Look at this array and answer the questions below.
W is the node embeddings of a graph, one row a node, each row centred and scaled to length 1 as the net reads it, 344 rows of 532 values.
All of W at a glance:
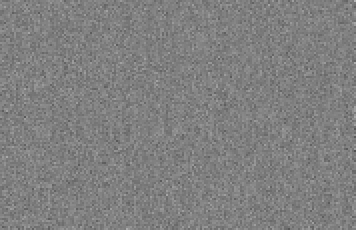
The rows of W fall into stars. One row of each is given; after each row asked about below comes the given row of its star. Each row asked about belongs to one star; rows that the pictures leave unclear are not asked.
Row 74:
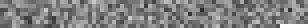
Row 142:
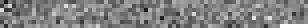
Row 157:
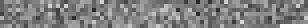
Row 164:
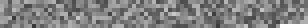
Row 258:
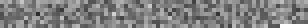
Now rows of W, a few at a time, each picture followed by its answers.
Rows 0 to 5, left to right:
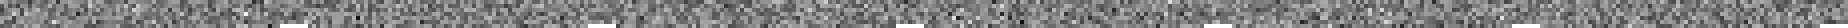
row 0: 164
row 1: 164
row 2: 74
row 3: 164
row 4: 142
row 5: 74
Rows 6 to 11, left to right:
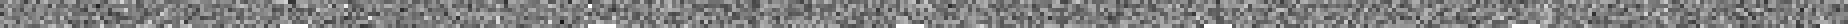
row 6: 258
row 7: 157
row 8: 258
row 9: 258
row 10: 74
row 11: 258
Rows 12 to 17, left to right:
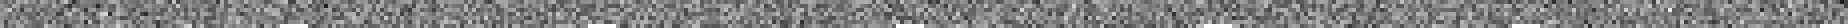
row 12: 258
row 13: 164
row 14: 164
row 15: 142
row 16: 74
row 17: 142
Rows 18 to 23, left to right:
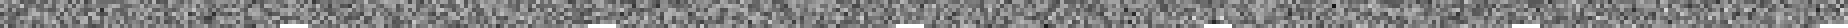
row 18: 164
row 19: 142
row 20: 142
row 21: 74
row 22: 157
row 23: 157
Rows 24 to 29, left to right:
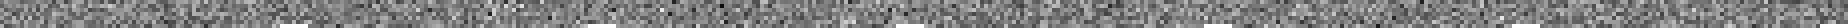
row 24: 142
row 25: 157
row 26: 258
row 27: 258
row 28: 142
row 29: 157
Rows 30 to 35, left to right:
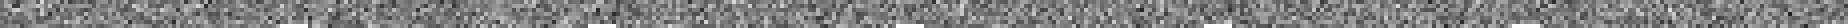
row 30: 157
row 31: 74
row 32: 258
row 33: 157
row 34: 157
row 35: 142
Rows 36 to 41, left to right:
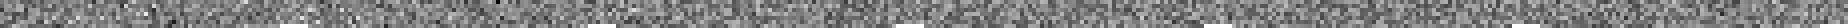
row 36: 164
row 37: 142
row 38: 157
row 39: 74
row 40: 258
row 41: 157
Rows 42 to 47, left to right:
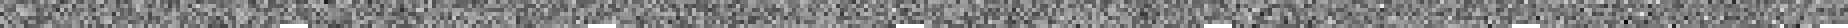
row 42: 157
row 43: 157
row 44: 74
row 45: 157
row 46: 74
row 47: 258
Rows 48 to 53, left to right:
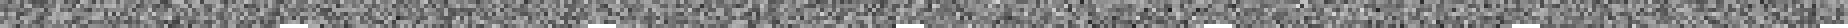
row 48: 142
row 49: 258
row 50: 258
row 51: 142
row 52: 142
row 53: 164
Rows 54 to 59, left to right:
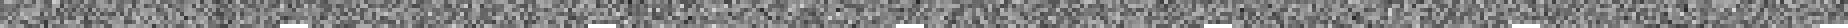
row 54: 157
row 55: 258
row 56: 142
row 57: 74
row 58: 142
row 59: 142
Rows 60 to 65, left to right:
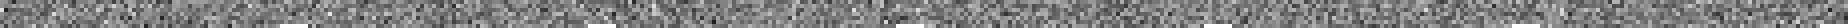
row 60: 142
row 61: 74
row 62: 157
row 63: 258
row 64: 164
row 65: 74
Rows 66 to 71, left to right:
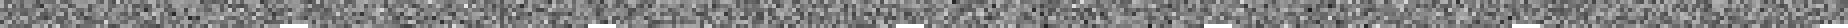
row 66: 142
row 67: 258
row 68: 258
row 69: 74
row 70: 258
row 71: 142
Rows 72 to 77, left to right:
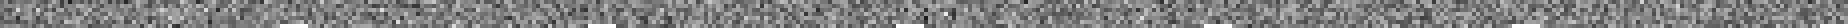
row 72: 157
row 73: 258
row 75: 74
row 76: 142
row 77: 164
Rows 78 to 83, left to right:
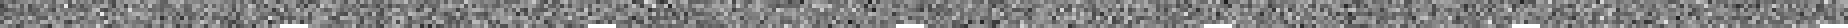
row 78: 142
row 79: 74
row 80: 157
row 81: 142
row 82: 74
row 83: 258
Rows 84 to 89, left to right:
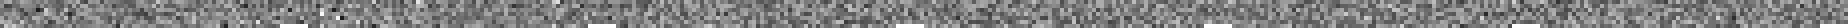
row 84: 74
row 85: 164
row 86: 164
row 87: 258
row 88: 258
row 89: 164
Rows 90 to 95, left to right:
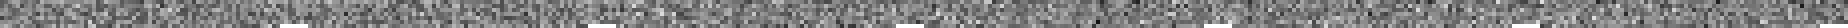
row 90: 258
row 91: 258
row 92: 74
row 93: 164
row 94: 157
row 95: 164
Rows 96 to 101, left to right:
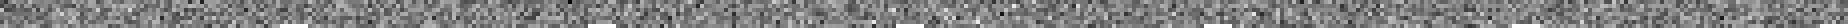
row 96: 142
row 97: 157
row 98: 74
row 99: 164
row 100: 74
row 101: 142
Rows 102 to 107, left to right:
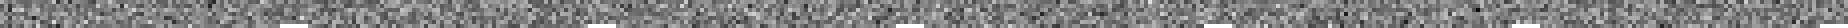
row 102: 164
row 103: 142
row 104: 142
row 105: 74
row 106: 142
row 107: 74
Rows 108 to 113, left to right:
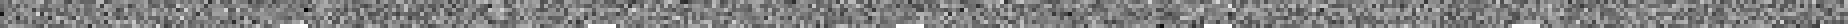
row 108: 157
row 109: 74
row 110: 157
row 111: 74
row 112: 157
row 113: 74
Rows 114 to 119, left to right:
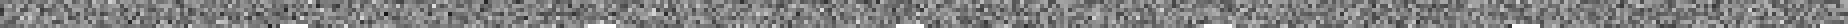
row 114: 164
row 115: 164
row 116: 157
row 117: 157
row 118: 258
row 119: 74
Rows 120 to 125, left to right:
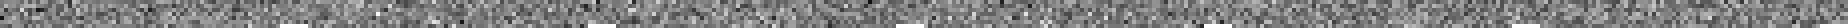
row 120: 74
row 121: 258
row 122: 157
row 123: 258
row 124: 74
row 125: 157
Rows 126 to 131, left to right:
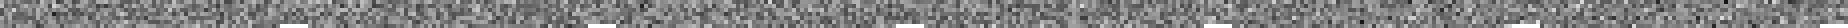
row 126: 258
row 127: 258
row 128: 164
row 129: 258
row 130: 157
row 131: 157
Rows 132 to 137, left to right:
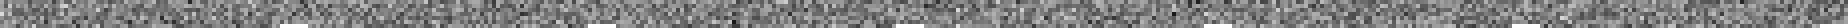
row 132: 142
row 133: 258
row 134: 74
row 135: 142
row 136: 74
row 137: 157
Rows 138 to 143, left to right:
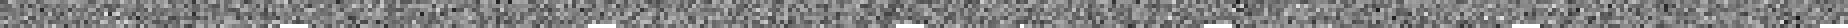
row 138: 258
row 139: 142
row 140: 164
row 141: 142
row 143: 74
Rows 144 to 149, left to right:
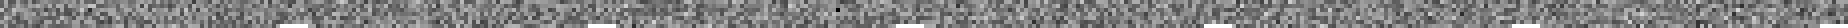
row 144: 157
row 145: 164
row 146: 142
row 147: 258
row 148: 142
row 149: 258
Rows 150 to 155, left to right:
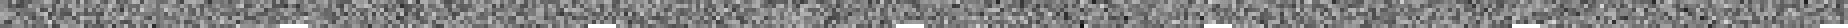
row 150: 164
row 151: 258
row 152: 157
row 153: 258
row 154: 74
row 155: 142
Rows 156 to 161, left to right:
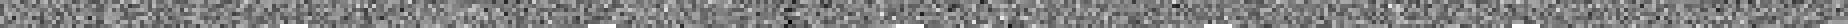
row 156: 164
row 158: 164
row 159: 164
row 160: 258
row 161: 157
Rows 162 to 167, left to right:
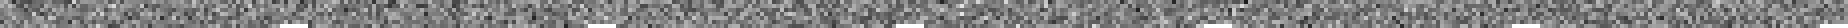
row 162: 142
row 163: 74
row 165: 157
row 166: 142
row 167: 142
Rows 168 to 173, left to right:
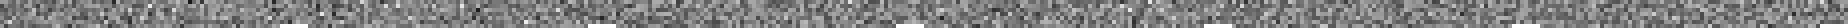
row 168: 142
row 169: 164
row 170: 157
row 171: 157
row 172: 142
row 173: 258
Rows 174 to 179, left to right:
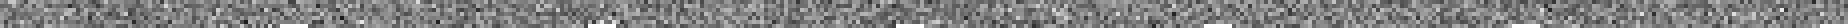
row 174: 258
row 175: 164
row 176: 164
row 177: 142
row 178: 157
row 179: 142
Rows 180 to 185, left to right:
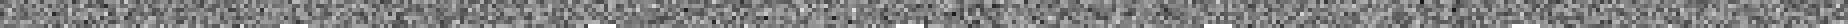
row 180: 258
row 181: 258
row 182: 157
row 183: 74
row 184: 142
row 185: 157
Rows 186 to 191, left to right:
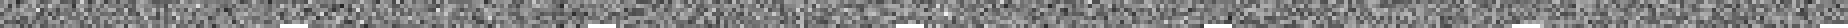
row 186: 157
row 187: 164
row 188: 142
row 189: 74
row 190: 157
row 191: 258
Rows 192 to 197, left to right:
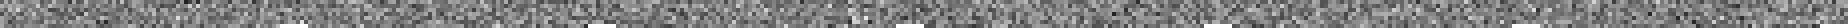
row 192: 157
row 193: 258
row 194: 157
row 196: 157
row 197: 258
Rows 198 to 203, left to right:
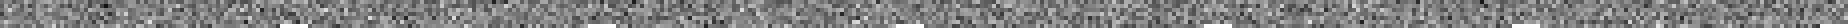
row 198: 258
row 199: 157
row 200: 157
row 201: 157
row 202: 157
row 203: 258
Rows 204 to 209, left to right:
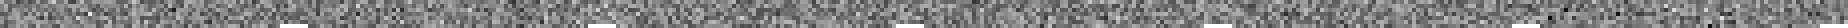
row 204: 164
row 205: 157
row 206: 74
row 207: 74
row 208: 258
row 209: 164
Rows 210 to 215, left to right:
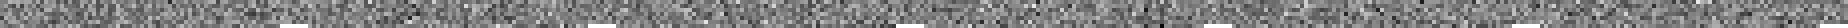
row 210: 258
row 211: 258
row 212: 258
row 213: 142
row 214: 142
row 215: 74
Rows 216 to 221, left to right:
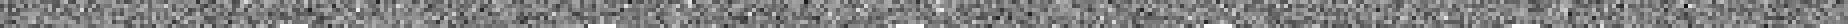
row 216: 164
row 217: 164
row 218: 142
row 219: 157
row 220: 142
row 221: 74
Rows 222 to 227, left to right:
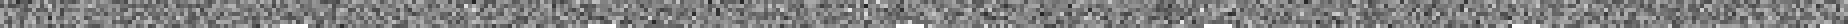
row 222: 164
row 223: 164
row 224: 164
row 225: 74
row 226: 258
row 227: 258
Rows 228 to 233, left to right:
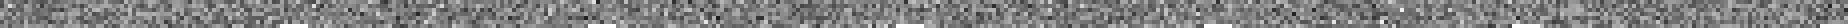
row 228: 142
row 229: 258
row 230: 258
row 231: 258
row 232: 258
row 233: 157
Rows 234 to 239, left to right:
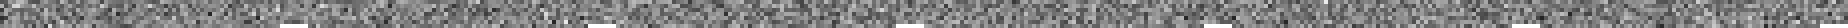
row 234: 74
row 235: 74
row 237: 258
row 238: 74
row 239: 74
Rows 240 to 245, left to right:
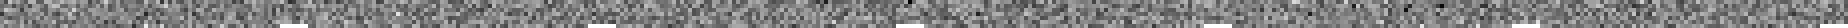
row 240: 258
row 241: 74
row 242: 157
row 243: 258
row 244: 164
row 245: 258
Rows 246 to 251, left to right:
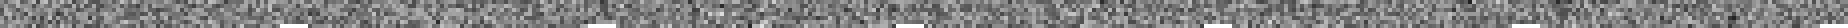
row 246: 258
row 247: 157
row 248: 258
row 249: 164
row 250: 74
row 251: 142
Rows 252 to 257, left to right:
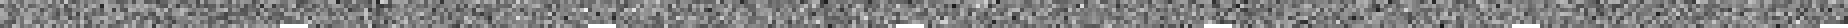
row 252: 164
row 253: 74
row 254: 157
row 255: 258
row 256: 142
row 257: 74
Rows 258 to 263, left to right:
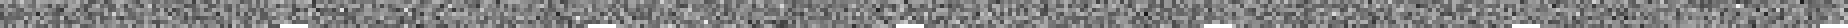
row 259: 142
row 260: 258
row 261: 164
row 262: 258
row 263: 157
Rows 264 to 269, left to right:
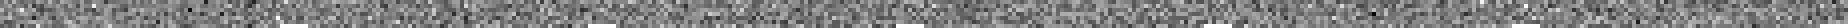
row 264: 164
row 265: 258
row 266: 258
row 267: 142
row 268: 164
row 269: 157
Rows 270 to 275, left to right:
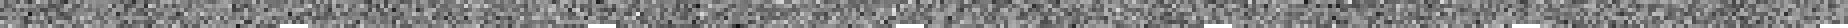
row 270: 74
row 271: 258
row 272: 74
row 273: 74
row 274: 258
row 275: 258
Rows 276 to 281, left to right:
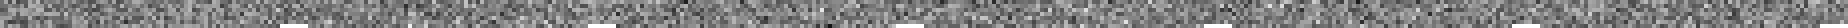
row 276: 157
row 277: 258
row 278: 157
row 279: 157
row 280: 157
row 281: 258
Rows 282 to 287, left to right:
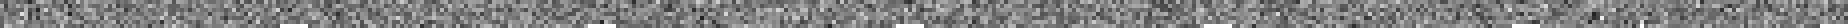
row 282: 74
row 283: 74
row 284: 157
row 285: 74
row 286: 74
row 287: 258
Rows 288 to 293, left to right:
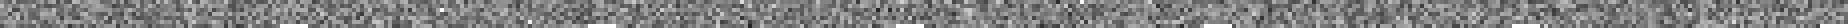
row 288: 74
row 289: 164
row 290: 258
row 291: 74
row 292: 74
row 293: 74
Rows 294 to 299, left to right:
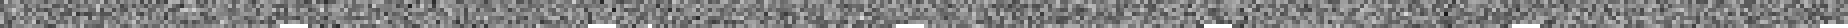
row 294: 164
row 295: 157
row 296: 142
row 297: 258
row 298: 164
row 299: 164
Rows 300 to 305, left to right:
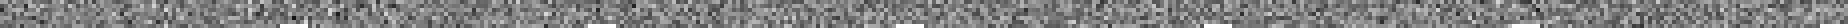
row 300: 164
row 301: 74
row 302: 157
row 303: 164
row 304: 157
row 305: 74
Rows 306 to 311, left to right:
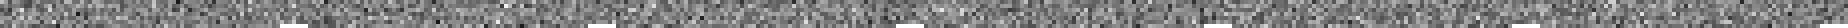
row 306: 164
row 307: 157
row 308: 157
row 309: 157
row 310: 74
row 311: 142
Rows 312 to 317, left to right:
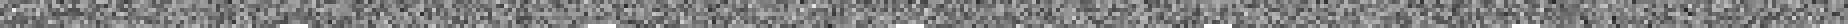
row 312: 157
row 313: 157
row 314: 157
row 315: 142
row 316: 164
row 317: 142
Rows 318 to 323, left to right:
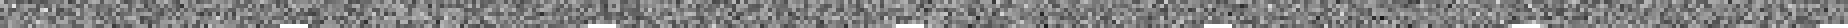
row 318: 74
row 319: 164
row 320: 142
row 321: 74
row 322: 157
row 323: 142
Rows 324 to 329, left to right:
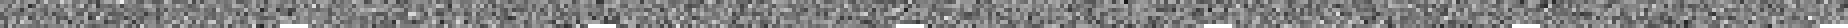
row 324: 258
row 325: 258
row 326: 74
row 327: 142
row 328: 258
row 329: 142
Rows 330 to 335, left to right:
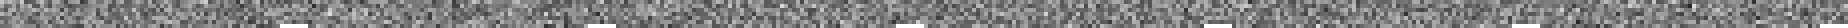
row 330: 74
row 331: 74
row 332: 157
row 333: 258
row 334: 74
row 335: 164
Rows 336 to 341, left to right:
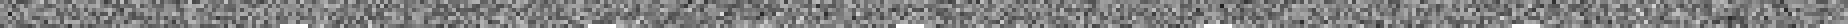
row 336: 157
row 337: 74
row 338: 258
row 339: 142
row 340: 142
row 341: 142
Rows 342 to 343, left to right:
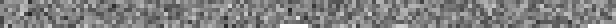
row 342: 74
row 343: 142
